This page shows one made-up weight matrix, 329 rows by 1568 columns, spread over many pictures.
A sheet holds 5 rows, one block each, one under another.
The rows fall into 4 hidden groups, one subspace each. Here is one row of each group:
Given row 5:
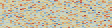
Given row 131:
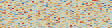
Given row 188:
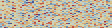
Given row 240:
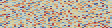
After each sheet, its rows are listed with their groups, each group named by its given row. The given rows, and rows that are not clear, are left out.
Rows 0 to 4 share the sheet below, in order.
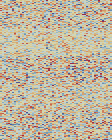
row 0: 240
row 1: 188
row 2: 5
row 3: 240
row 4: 188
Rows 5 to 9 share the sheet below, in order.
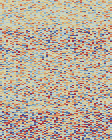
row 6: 5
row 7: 240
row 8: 5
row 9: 131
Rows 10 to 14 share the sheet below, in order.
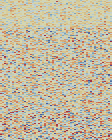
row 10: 188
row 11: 5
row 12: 131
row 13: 188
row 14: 188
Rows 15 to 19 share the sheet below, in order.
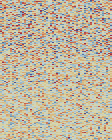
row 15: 131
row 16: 5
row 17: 131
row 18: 131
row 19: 188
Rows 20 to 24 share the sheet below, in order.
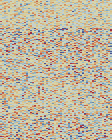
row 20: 131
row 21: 131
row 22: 5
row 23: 188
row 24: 188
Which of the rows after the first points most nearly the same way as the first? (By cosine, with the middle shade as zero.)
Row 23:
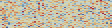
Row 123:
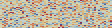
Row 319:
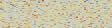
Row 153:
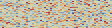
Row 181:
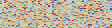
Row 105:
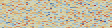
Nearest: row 123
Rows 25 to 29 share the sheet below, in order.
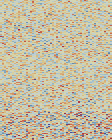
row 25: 188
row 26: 188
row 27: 5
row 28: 131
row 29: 5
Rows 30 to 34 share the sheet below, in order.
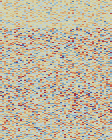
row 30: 5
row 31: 5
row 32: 131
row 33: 131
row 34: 188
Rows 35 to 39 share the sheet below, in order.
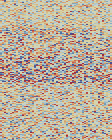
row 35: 131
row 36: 240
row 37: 131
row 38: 188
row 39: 131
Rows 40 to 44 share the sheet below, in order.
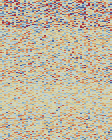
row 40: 240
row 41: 131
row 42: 5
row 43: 131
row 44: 240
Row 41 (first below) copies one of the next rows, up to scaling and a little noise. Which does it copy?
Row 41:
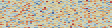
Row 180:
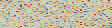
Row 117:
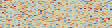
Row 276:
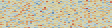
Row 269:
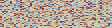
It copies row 276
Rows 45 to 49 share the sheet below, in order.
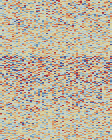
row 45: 240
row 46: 188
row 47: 131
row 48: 131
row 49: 188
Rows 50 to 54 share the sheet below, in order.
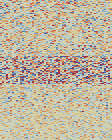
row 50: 188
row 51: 131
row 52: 188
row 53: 240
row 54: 131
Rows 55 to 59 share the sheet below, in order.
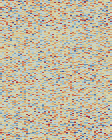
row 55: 188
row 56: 188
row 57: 131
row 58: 240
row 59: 5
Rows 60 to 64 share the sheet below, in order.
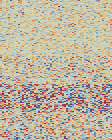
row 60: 240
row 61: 188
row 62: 5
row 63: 188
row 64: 188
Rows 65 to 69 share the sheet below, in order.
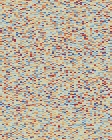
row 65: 5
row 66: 240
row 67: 240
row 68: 5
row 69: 188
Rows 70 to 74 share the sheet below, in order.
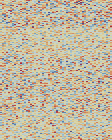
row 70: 5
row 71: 188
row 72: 240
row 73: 240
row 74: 240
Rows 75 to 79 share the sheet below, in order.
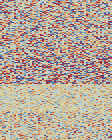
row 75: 188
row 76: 188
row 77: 188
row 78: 5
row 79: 188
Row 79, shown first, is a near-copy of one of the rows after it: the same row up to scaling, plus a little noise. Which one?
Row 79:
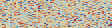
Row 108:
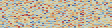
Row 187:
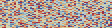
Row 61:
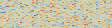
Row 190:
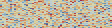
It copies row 187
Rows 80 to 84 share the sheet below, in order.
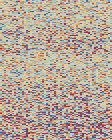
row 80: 188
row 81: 5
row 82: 188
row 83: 188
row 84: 5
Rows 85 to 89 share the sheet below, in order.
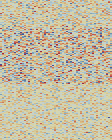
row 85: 188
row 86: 131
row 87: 240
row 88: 240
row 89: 131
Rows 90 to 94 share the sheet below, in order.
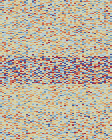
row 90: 188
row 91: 5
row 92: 240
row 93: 131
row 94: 5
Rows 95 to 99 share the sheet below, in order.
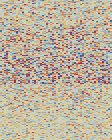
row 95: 188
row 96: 240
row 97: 240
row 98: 131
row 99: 5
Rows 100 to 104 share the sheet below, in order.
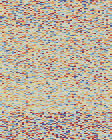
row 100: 131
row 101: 5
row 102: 5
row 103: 5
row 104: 188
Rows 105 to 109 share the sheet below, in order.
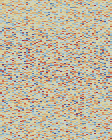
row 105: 5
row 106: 131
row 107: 188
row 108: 188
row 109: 5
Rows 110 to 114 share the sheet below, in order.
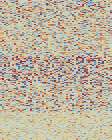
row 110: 240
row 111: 188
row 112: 240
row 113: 131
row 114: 5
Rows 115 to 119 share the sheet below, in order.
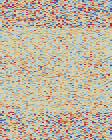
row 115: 131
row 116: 240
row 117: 131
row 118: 5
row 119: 240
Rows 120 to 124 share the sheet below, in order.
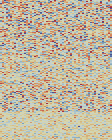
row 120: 131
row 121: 131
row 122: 188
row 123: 188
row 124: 188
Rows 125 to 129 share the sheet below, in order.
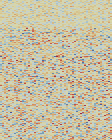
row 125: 188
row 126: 188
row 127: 240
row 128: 5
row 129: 240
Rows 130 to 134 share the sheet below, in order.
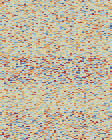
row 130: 131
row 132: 240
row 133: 240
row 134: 240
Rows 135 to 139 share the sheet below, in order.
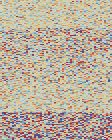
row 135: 5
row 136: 5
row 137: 240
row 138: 240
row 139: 131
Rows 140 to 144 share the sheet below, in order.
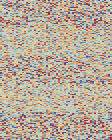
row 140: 5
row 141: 240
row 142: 131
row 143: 5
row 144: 131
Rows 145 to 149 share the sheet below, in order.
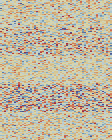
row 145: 240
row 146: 131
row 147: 188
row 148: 240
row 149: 240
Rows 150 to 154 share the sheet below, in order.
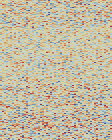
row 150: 5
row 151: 188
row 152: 131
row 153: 5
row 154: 188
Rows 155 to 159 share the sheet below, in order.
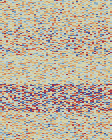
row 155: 240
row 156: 5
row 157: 240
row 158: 131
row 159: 5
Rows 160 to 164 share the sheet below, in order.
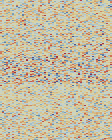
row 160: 131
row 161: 240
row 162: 131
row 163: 5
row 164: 131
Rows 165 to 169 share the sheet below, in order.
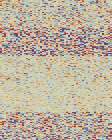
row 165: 240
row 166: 131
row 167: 5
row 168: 5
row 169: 188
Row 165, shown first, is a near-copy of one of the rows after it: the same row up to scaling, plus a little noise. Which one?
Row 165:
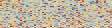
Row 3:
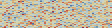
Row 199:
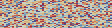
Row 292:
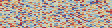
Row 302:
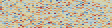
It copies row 292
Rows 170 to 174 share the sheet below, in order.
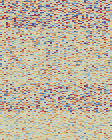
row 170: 188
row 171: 188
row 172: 240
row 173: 188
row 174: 5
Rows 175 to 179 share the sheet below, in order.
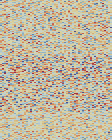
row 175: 240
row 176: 188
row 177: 188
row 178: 188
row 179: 240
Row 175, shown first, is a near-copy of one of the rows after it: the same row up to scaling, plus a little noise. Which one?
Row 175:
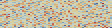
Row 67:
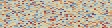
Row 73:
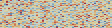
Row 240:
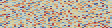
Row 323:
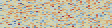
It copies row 240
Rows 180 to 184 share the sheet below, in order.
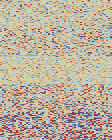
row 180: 131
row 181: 131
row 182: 240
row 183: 131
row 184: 188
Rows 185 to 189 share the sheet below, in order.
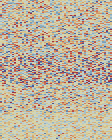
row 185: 188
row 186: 188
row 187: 188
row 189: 131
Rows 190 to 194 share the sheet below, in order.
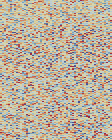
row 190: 188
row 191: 131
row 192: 5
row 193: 131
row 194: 5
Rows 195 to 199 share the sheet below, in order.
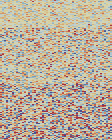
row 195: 131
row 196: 188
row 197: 5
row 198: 240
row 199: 240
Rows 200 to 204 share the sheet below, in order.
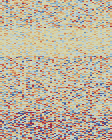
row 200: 131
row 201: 131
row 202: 188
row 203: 188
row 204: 188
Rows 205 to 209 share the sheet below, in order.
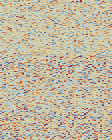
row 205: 5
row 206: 188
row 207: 240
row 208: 131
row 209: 188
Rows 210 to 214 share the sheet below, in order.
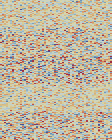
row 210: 5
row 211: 240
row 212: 131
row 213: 240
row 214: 188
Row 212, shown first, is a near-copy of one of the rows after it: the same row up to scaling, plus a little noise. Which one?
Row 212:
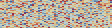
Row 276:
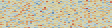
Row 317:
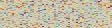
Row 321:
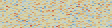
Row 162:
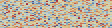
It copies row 317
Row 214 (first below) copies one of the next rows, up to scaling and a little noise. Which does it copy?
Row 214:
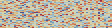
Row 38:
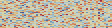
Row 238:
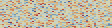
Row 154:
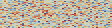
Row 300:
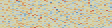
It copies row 38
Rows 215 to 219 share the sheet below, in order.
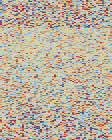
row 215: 131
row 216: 240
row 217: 240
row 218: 131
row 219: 188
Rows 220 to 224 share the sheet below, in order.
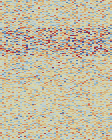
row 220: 188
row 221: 5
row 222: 240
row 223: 240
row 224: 131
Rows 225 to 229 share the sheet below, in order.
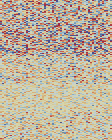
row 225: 131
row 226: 5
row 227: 5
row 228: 188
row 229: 188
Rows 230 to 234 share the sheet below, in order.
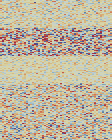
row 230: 240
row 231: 188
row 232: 240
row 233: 5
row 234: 188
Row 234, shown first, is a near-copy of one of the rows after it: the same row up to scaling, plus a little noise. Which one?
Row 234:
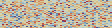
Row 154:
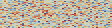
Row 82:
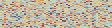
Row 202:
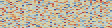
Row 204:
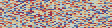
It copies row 82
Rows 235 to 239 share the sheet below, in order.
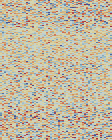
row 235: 5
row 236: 5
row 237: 188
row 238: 188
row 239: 188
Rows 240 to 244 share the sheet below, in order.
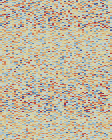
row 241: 131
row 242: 131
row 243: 188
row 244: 5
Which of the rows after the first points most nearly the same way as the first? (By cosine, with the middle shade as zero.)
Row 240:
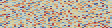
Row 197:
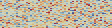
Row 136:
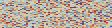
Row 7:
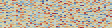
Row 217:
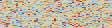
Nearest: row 217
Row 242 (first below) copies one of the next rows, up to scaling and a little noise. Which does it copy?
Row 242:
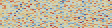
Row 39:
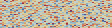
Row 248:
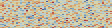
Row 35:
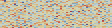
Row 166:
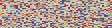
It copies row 166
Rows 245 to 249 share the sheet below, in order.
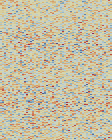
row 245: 131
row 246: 240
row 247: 131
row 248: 131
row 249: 188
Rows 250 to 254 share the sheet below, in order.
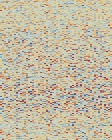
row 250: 240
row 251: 131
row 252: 5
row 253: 5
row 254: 5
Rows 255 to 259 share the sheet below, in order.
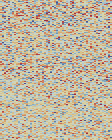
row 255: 188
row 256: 188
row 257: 240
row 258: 5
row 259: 131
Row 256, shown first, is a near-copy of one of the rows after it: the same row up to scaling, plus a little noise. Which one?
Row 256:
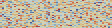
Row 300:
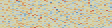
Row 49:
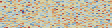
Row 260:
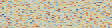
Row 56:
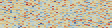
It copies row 260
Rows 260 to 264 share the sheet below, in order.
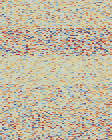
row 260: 188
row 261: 5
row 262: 131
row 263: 240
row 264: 188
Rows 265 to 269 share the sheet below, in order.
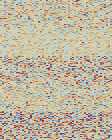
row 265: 240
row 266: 188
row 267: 5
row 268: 5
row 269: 131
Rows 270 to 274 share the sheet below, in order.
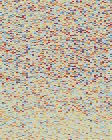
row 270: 5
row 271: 5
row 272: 5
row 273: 188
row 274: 131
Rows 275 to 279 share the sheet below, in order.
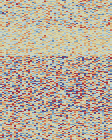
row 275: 240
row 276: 131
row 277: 131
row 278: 240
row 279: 188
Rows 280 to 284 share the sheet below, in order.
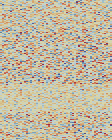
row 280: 5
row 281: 131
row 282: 240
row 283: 240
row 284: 5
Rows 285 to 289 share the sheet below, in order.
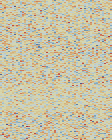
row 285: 131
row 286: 188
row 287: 240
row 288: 5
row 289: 240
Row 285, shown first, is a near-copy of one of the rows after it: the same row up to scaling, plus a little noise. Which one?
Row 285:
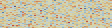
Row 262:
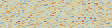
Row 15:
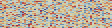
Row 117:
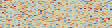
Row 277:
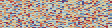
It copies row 15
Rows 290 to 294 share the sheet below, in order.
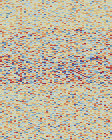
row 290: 240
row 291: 5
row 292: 240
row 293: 5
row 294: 188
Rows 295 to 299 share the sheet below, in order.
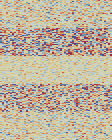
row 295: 5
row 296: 240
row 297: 240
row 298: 131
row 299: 5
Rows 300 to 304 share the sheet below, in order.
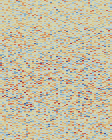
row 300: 188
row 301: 188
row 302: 240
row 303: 131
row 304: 5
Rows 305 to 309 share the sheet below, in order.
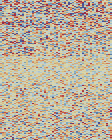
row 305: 240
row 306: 131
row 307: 131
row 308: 131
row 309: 131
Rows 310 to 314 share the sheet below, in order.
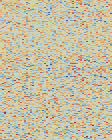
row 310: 5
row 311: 188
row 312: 5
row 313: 131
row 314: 131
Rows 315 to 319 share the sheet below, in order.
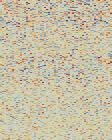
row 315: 5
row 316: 131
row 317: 131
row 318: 188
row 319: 188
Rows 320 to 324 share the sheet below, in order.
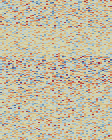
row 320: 131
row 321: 131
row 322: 240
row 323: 240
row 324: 240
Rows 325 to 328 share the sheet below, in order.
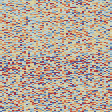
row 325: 5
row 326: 240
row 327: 240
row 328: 188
